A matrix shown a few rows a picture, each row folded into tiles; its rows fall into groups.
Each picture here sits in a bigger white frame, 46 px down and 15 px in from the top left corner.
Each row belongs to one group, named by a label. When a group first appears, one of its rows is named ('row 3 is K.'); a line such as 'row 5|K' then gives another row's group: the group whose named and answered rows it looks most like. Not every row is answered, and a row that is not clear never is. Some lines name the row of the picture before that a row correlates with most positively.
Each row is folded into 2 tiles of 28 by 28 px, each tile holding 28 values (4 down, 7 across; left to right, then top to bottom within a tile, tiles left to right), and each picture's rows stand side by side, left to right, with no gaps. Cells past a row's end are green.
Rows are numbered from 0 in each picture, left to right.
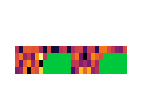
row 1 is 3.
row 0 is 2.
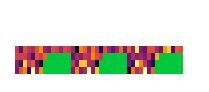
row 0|2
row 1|2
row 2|2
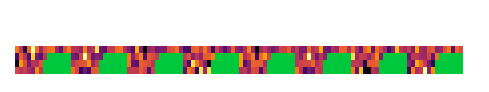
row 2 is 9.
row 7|2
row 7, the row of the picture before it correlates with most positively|2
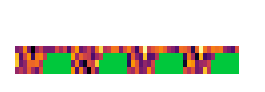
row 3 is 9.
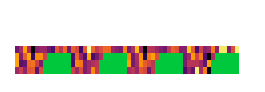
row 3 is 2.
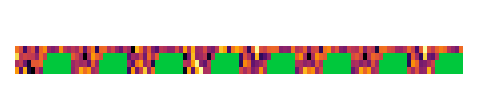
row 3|2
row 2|2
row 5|3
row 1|3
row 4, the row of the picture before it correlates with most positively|1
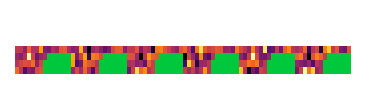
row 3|9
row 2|3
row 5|3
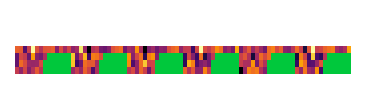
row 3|9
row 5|9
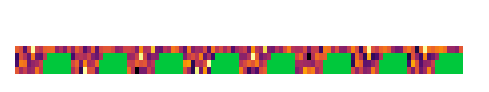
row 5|3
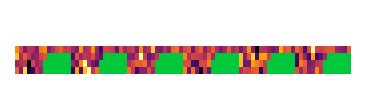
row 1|2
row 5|9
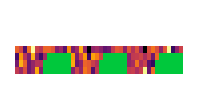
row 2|2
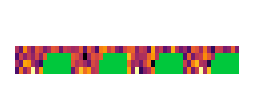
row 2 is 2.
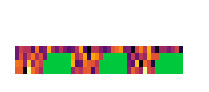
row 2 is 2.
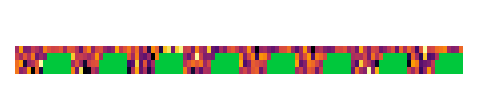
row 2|2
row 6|2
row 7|9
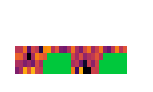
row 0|3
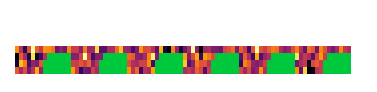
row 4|9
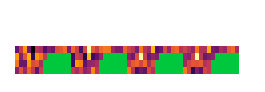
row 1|9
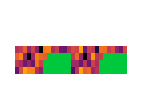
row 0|3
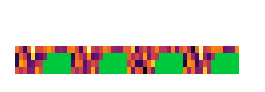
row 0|9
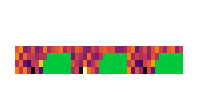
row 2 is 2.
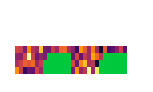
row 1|2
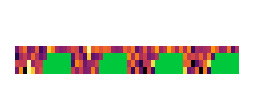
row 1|9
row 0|2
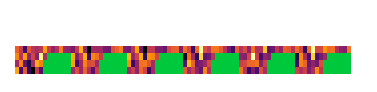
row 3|9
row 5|9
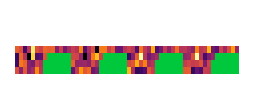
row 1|3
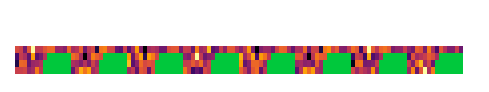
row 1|3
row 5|3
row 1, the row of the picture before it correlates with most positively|1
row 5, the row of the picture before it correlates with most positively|1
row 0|9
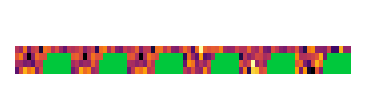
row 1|3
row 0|3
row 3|9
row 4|2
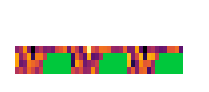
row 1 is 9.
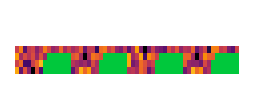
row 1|3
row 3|3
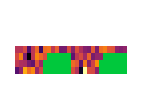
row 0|3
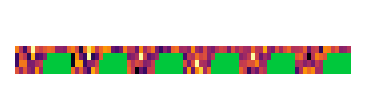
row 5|3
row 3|2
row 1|9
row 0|9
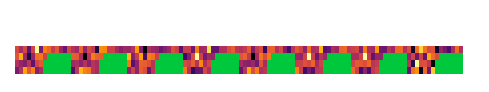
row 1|3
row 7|2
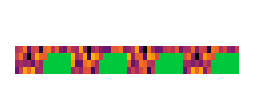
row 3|3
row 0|3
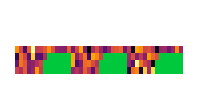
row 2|2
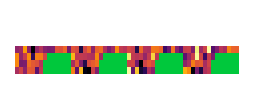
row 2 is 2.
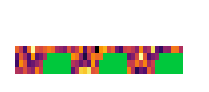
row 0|9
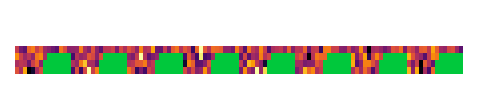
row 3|9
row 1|2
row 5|3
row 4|2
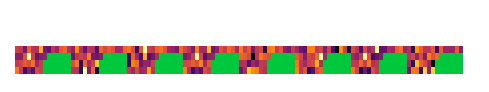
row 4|3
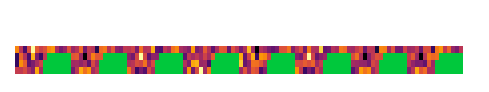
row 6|3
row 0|9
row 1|3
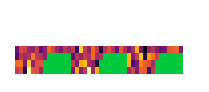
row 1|2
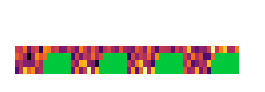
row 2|2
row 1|2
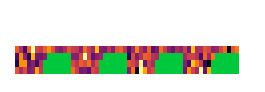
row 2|2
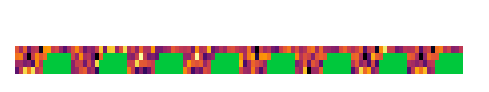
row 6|3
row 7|3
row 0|3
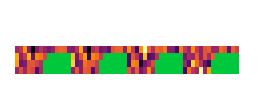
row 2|9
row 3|2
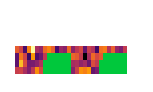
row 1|3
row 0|9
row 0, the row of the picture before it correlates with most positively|2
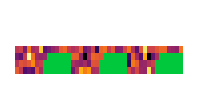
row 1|3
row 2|9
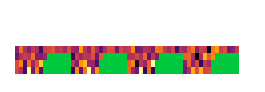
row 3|3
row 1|2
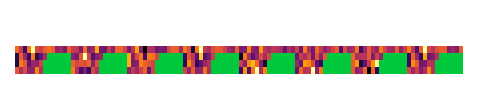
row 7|9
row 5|2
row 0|9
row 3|9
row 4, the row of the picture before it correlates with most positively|1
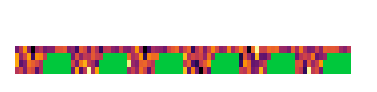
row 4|9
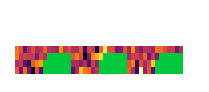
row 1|3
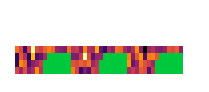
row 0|9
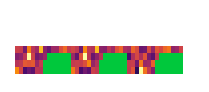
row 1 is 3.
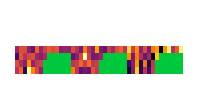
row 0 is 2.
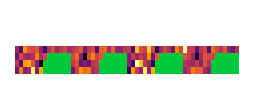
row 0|2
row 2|2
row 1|3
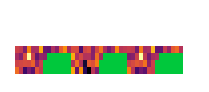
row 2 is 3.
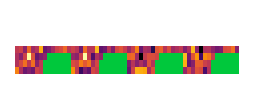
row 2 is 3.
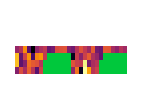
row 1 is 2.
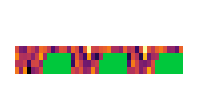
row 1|9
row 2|9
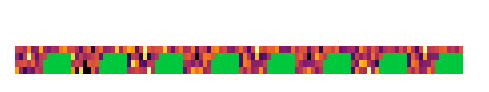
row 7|9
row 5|3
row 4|9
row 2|9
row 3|3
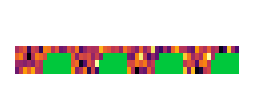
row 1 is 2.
